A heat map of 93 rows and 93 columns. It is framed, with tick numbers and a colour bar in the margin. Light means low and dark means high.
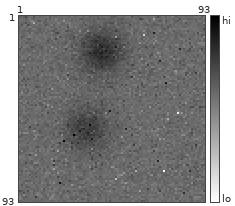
No row or column stands out. Overall the values sit about 60% of the way up the scale. There are two bumps. The ninth with the highest average is the top middle.
